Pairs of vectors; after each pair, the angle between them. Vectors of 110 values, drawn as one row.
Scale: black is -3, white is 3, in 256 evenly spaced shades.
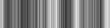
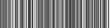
orthogonal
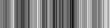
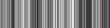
nearly opposite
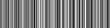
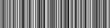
nearly opposite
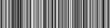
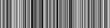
nearly opposite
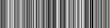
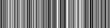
nearly parallel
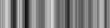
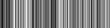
partly opposed
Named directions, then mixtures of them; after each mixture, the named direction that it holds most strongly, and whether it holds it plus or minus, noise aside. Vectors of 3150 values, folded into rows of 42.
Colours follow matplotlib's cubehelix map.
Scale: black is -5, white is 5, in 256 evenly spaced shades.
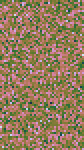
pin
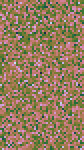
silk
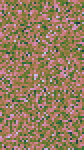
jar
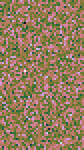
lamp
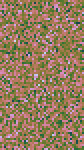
jar, plus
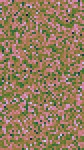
pin, minus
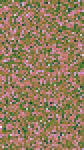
pin, plus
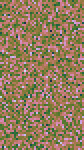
lamp, plus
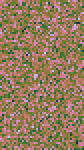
jar, plus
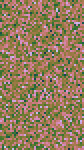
jar, minus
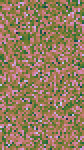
silk, plus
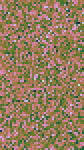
jar, plus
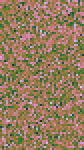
pin, minus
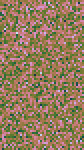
silk, minus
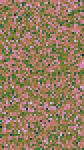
pin, minus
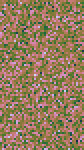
jar, plus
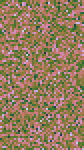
pin, plus
